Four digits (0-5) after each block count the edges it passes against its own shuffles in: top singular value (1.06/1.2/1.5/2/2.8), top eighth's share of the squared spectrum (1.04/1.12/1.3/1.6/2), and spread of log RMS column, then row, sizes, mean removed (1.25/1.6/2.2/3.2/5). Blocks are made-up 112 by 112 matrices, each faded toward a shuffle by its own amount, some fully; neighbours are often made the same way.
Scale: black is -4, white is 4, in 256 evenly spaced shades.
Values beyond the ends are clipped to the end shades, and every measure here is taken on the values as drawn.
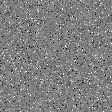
2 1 0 0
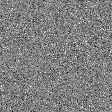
0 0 0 0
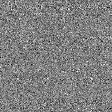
0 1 0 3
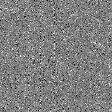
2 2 2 0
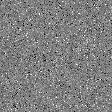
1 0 1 0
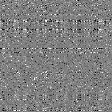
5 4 2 3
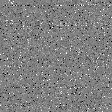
3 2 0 2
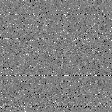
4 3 0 2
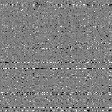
5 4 2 3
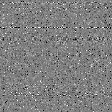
4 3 1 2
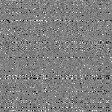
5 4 2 3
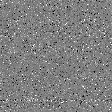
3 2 0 1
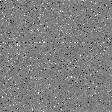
2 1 0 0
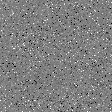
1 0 0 0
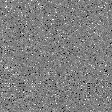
3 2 0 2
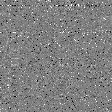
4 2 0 1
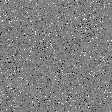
0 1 0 0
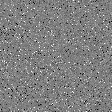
0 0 0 0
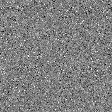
1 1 0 1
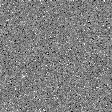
1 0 0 0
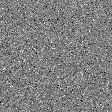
0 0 0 0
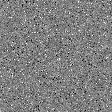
0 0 0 0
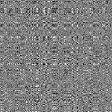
5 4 3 3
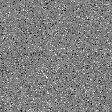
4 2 1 1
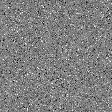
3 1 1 0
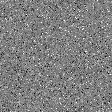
0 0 0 0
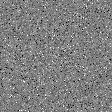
0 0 0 0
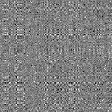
5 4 3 3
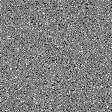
2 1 0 0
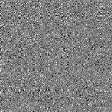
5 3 2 2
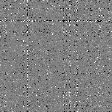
3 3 3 3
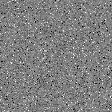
3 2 0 0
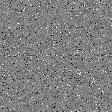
3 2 0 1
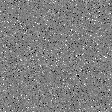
2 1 0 0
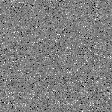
3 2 1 1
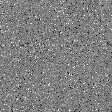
2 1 0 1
